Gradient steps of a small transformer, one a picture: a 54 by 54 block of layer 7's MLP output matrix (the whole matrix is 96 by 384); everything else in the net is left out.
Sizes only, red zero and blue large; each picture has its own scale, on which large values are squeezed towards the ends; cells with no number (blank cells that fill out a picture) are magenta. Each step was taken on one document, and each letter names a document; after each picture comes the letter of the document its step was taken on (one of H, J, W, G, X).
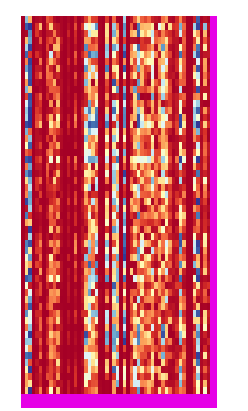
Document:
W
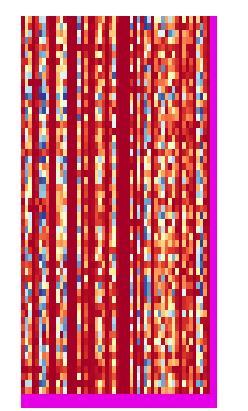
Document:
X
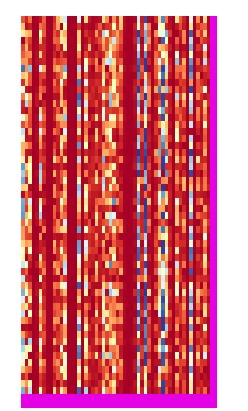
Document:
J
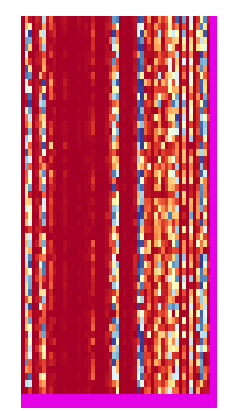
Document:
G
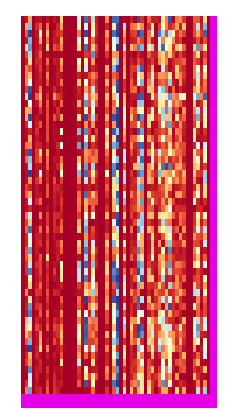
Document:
W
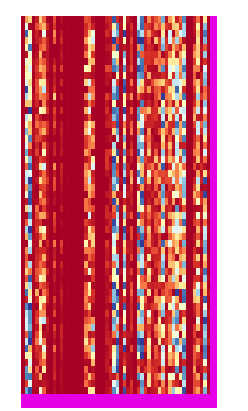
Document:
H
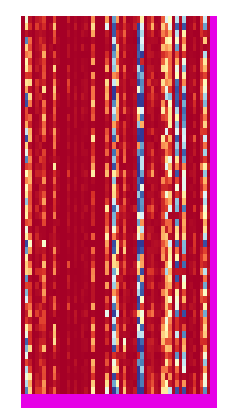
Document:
H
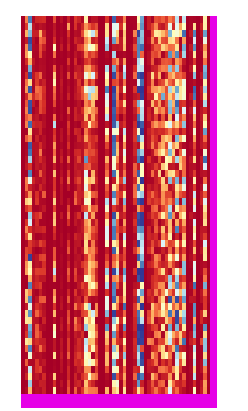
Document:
H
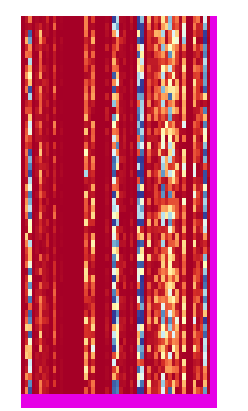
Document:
H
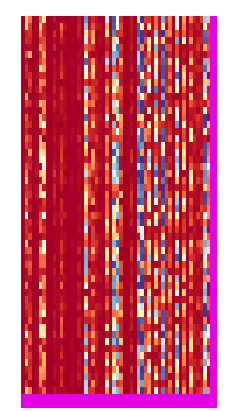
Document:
H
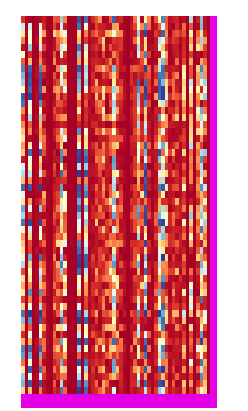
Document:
J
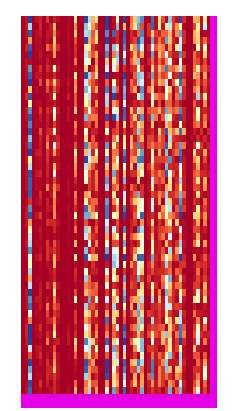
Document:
W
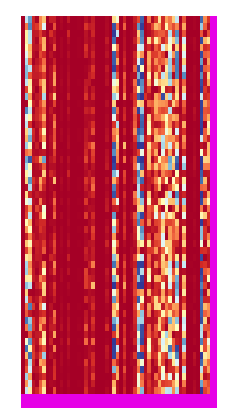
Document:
G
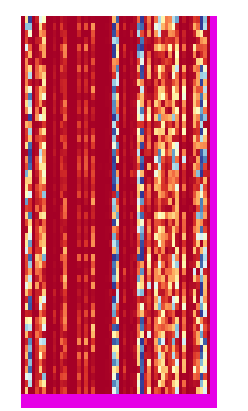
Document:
G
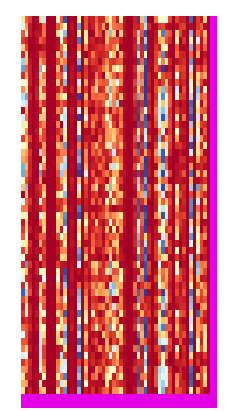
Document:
J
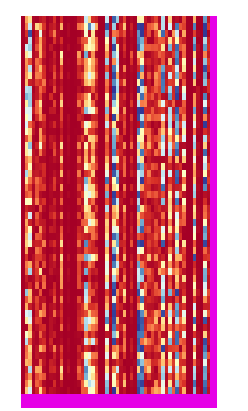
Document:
H
